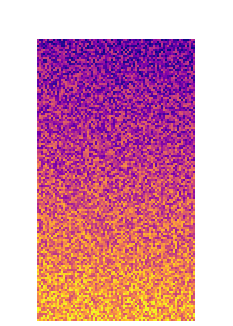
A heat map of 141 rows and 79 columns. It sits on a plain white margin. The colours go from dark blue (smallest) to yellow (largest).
Stripes: none. Average level on the scale: 50%. Slope: up to the bottom. Grain: fine.
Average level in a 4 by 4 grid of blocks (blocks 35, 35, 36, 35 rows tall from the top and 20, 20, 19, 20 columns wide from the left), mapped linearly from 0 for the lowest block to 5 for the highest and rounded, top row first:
0000 / 2221 / 3333 / 5555
